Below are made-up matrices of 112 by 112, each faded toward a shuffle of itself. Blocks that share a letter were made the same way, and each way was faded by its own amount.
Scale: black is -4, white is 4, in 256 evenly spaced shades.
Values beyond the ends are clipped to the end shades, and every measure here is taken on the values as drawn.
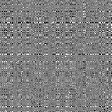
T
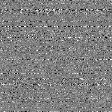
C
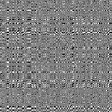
T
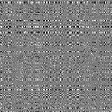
T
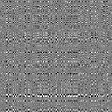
T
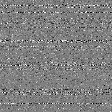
C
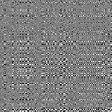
T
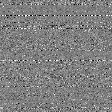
C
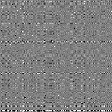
T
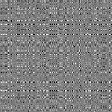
T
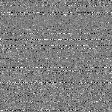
C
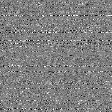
C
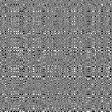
T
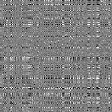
T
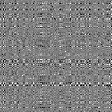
T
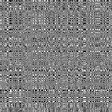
T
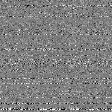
C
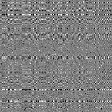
T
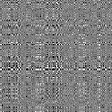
T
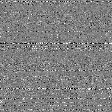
C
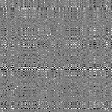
T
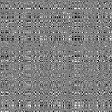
T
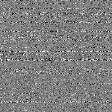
C
